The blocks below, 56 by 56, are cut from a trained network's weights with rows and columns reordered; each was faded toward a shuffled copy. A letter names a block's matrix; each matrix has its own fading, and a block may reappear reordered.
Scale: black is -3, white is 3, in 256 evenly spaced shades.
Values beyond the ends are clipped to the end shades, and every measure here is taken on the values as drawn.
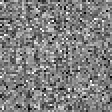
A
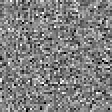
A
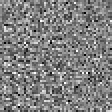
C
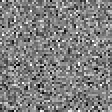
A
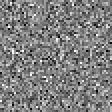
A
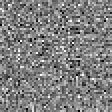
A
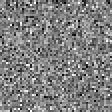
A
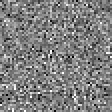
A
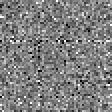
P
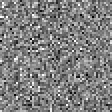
C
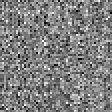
C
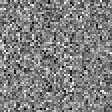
C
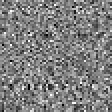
C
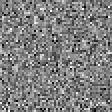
A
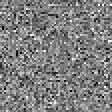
A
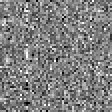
C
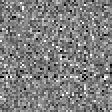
P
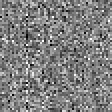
C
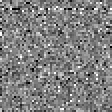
P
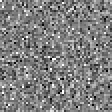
P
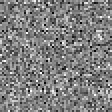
A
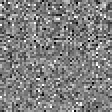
P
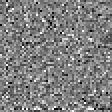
P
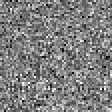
A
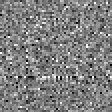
P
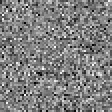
A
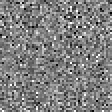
P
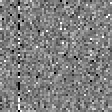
P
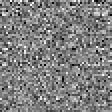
C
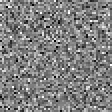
A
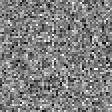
A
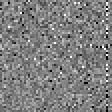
P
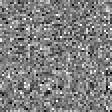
P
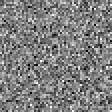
A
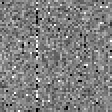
P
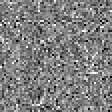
P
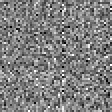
C
